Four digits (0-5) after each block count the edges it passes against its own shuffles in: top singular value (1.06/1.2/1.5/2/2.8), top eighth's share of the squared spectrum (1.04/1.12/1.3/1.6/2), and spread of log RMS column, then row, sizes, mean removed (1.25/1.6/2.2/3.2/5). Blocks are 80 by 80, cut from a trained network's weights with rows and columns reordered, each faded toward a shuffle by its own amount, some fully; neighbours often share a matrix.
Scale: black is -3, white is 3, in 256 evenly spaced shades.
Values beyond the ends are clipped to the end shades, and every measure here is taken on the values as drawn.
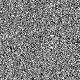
2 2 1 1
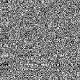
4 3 1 2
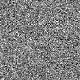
3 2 1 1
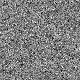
0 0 0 0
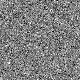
0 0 0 0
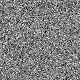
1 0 0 0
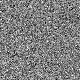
0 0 0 0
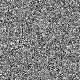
2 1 0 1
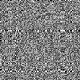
4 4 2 3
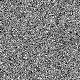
0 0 0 0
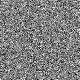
2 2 0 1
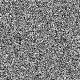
0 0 0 0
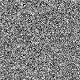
2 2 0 1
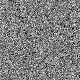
1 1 0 0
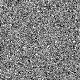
1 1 0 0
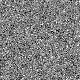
1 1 0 0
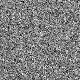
1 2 0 1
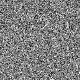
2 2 1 0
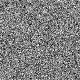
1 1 0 0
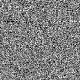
2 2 0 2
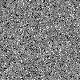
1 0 0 0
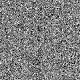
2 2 0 1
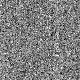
1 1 0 0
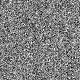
1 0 0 0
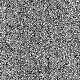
2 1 0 0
